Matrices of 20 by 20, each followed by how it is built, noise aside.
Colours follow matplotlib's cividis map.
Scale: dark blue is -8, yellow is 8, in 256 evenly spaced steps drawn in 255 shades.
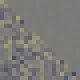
lower triangular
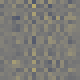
low rank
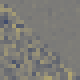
lower triangular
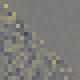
lower triangular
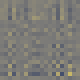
low rank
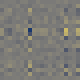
low rank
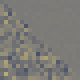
lower triangular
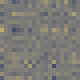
low rank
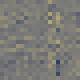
low rank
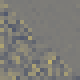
lower triangular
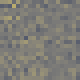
low rank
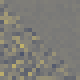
lower triangular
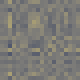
low rank
